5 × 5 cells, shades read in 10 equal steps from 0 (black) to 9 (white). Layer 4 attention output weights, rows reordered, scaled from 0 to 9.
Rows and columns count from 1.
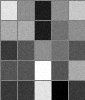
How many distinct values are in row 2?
4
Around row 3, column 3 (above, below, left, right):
1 9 3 4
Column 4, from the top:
5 4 4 3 0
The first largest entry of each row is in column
1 1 3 3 3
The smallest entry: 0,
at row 5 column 4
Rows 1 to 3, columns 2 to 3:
5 1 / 6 1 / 3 5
